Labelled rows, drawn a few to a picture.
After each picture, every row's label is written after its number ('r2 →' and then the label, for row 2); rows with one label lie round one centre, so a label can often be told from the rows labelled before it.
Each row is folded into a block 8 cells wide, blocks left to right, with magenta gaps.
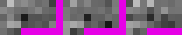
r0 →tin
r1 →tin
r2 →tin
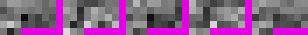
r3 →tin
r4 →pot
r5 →tin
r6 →pot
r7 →tin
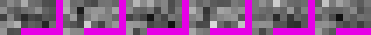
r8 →tin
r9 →pot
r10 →tin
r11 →pot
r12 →tin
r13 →tin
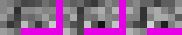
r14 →pot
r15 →pot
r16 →pot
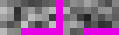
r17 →pot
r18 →tin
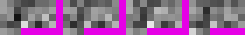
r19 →pot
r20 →pot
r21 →pot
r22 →pot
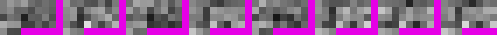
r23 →tin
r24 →pot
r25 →tin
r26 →pot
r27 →tin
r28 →pot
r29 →pot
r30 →pot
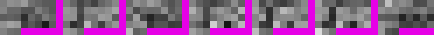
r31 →tin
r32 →pot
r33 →tin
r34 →pot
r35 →pot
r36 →pot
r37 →tin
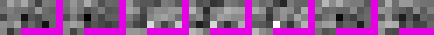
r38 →tin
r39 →tin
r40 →pot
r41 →pot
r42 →pot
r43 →tin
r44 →tin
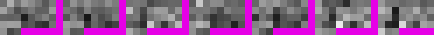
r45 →tin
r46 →tin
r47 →pot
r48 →tin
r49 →tin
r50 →pot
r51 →pot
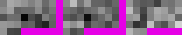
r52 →tin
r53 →tin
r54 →pot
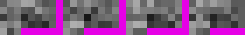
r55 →tin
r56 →tin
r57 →tin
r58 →tin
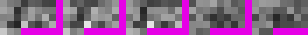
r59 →pot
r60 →pot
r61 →pot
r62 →tin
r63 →tin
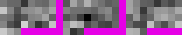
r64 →pot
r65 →tin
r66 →pot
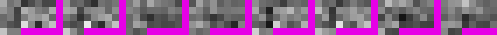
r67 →pot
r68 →pot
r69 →tin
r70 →tin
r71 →pot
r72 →pot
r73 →tin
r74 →tin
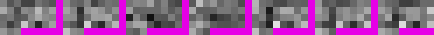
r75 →pot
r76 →pot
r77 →tin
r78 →tin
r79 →pot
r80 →pot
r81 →pot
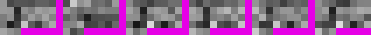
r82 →pot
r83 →tin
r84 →pot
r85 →pot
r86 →pot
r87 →pot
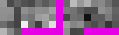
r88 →pot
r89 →tin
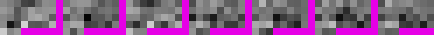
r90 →pot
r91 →tin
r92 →pot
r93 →tin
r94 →tin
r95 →tin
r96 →tin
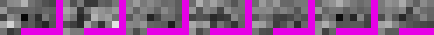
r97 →tin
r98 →pot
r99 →tin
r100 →tin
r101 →tin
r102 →tin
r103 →tin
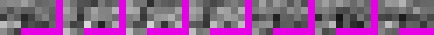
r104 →tin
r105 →pot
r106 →pot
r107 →pot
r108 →tin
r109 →tin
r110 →tin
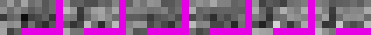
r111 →tin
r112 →pot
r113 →tin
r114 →tin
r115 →pot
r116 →pot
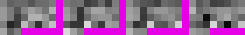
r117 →pot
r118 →pot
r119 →pot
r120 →pot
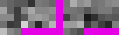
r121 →pot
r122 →tin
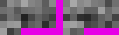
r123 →tin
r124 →tin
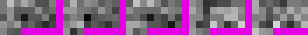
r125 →tin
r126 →tin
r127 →tin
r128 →pot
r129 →pot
